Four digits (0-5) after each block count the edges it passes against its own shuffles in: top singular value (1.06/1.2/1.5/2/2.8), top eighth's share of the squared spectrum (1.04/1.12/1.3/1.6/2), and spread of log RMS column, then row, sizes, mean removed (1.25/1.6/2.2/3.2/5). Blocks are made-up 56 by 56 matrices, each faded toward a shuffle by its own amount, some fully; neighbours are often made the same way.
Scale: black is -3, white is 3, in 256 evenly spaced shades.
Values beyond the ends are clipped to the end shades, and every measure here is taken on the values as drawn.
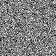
0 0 0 0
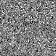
0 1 0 1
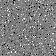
0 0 0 0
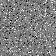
0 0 0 0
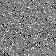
0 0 0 0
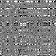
4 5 2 3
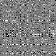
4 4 2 3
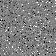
1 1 0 0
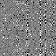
4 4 3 2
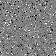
1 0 0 0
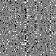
3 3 2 0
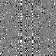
4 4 3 2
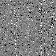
2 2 2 0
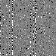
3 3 3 0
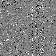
2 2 2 0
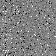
1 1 1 0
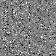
1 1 1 0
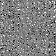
1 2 2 0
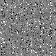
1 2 2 0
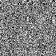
3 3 0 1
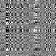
5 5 4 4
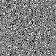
3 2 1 0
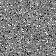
1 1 0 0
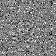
3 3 1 1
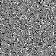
3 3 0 0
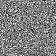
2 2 0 0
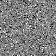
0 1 0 0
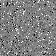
1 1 0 0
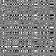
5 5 3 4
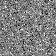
0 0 0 0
